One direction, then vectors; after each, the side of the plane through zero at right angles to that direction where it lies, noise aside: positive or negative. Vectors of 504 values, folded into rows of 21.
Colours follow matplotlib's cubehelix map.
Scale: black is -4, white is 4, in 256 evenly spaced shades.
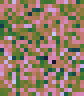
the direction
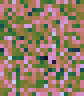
positive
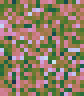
negative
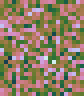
negative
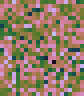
positive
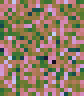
positive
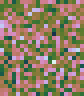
negative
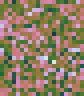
negative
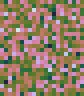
negative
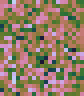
positive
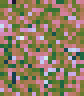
negative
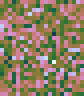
negative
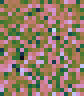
positive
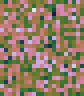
negative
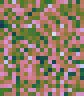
positive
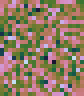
positive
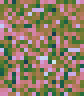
negative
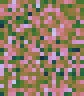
positive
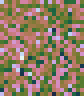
negative
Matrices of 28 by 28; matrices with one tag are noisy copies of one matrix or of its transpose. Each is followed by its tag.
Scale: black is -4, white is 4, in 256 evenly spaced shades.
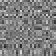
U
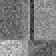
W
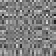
U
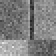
W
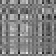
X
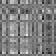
X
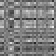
X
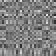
U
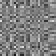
U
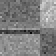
W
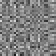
U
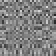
U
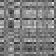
X
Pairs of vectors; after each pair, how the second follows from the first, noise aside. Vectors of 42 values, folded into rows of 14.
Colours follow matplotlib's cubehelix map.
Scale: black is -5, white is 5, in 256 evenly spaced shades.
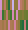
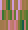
copied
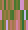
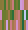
copied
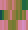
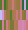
sign-scrambled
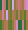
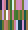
scaled up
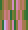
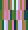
scaled up
